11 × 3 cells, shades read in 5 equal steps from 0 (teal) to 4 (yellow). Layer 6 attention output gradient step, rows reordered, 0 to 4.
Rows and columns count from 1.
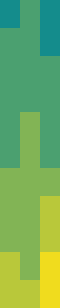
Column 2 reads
1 1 1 1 2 2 2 2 2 2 3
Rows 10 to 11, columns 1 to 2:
3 2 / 3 3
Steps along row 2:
same down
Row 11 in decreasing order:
4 3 3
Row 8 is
2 2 3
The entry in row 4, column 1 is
1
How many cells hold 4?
2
